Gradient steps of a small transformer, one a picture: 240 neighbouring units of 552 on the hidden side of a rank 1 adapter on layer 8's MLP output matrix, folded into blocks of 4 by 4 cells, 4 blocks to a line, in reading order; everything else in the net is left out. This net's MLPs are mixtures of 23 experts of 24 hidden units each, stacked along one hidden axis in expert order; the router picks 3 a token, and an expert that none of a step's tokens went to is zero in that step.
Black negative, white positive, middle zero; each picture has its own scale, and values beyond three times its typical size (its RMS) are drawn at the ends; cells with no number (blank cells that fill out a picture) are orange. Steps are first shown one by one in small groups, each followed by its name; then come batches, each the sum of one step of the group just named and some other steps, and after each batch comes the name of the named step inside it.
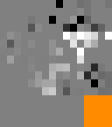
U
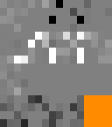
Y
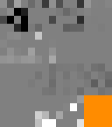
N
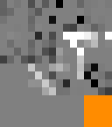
U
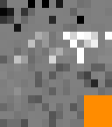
Y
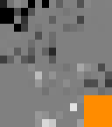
N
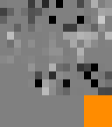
U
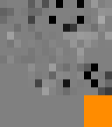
U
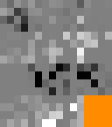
N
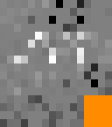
Y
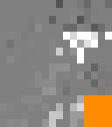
U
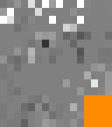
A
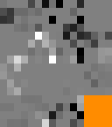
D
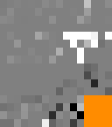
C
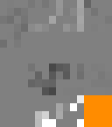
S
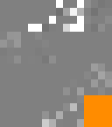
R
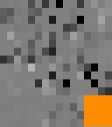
D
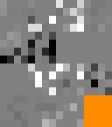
R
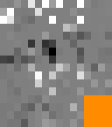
A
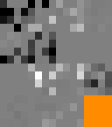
R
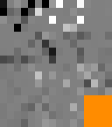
A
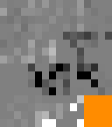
S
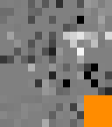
C
